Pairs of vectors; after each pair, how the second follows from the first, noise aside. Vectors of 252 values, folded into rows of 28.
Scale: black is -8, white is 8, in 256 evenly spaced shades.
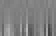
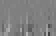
partly zeroed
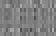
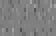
partly zeroed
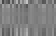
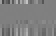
partly zeroed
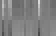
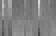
copied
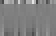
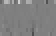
partly zeroed
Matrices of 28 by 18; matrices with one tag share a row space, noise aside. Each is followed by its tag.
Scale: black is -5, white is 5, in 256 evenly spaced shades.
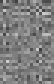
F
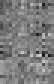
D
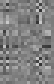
F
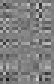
F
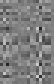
F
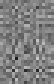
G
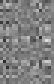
F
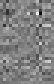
F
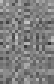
G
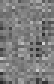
D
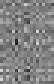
G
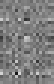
G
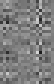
F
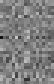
G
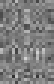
G
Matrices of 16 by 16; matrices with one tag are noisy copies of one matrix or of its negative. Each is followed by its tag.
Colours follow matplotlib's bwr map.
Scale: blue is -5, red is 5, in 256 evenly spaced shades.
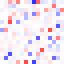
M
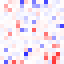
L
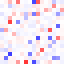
M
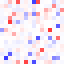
M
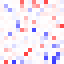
L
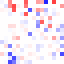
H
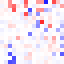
H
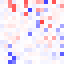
H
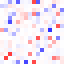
M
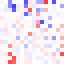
H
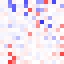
H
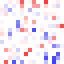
L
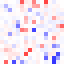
L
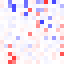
H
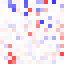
H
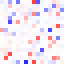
M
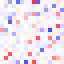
M
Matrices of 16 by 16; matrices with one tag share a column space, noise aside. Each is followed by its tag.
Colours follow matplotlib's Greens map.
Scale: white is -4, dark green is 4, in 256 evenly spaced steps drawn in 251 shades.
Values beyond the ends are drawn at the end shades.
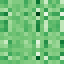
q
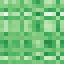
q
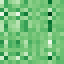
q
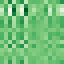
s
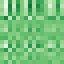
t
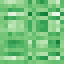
q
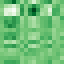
s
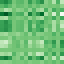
q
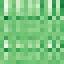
t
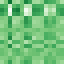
s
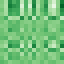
t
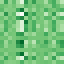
q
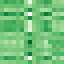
q
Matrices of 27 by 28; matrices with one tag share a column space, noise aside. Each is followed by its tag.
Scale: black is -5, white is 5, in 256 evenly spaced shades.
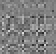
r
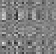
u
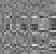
r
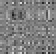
u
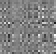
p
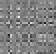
p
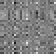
u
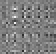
p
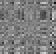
u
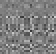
r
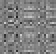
p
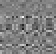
r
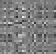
p
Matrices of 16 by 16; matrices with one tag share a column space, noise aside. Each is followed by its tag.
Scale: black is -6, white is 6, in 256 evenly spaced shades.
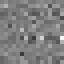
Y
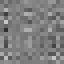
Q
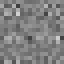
Y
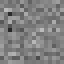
Q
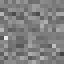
Q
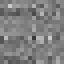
Y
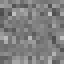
Y
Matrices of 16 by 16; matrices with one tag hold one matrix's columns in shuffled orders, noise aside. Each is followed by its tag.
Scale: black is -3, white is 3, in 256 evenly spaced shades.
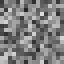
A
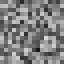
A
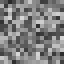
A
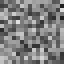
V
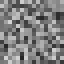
V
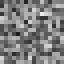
A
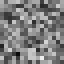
V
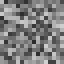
A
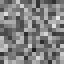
A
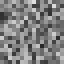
V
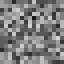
A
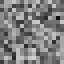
V
